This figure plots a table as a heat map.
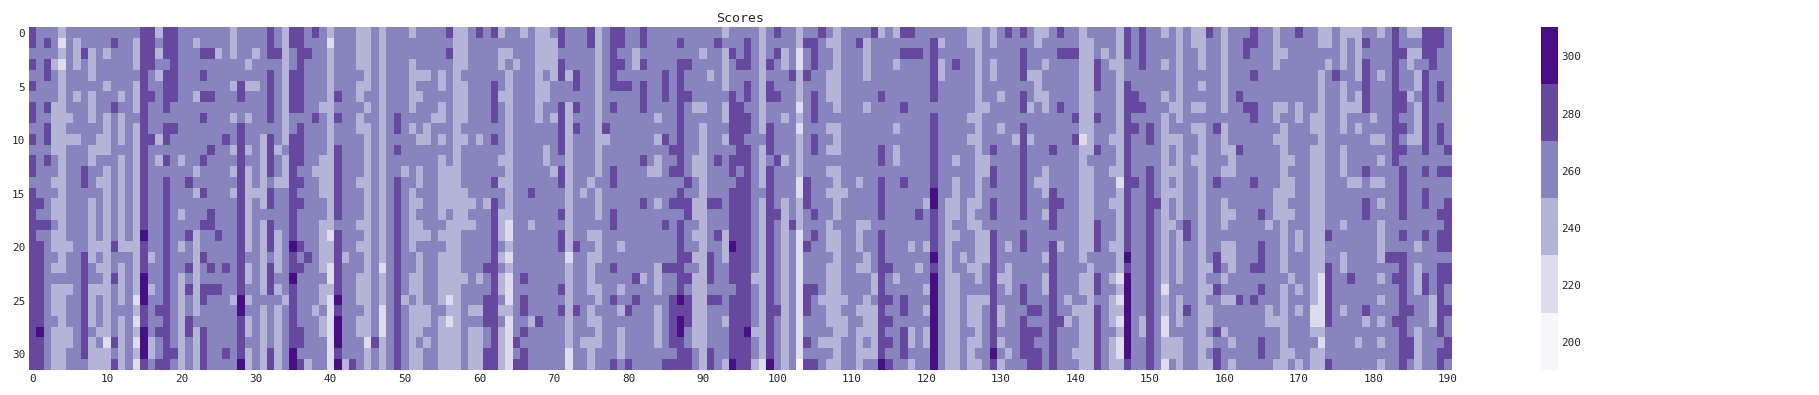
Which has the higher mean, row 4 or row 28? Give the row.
4
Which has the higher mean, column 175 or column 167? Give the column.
175
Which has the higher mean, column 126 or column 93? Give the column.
93
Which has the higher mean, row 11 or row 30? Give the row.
11
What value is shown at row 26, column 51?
240
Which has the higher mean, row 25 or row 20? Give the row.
25
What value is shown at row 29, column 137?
280
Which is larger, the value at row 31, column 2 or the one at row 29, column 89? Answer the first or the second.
the first
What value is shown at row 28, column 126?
260
